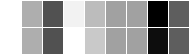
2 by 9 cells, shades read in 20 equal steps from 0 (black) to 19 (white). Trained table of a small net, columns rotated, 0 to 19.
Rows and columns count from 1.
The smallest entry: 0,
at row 1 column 8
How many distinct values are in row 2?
7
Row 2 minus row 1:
0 0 0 1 1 0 0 1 0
